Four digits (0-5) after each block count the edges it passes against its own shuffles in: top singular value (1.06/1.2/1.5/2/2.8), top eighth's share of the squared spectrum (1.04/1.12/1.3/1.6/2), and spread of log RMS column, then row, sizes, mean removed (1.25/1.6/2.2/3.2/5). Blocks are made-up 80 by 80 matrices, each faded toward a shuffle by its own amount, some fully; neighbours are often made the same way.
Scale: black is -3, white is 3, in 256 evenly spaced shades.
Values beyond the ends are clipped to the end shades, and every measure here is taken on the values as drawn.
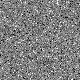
0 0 0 0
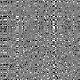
5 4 3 3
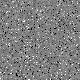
2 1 0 0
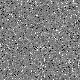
2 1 0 0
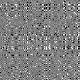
5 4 3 3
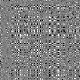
5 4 4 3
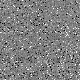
3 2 0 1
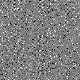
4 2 1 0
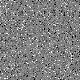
3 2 1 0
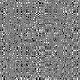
5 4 3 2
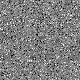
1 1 0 0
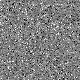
1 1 0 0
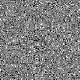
3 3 1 1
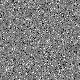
1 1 0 0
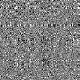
4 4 2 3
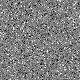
0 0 0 0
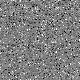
2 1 0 0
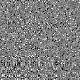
4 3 2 2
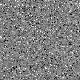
3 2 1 1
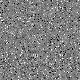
2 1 0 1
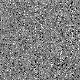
0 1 2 0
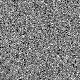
1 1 0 0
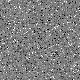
0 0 0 0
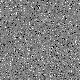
0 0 0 0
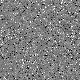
0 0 0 0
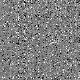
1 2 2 1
